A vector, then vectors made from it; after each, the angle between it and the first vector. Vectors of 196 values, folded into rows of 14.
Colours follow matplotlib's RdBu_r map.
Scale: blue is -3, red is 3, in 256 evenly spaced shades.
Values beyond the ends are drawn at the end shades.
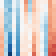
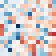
partly aligned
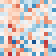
partly opposed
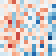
partly opposed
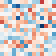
orthogonal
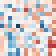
partly aligned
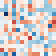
orthogonal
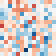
orthogonal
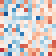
partly aligned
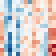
nearly parallel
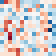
partly opposed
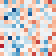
partly aligned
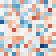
orthogonal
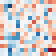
partly aligned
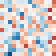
partly aligned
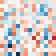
partly aligned
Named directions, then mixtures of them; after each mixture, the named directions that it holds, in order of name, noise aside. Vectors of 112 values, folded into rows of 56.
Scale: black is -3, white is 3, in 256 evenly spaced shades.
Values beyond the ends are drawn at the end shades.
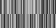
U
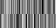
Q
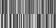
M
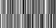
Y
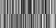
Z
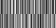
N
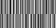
N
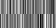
N, Y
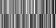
N, U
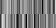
Q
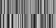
M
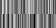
M, U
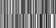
N, U, Z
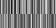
N, Z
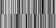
Q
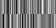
M, Q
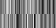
Q, U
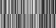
U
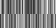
U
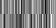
U, Y, Z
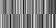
M, U, Y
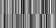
U, Z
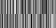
N, Z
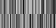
M, U, Y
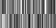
M, Q, Y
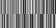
N, U, Y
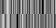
M, Q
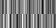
M, Q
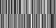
N, Z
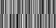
M, N, Q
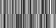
U, Z
